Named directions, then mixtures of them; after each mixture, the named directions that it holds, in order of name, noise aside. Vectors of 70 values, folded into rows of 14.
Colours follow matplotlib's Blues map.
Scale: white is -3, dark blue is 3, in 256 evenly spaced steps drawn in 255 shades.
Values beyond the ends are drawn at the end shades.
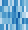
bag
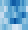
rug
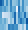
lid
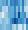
bag, lid, rug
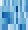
lid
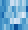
rug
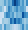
rug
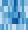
bag, rug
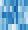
bag, lid, rug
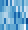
bag, lid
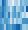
bag, rug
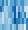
bag, lid, rug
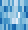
bag, rug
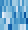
lid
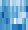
lid, rug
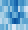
bag, rug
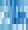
bag, lid, rug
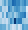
rug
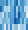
bag, lid, rug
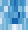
bag, rug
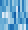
lid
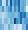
lid, rug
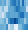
rug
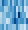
bag, lid, rug
